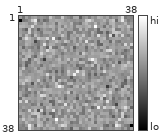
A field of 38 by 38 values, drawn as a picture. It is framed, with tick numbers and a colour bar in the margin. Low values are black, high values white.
Grain: fine. Slope: none. Seam: none. Stripes: none. Symmetry: a half turn. Histogram: heavy tails on both sides.
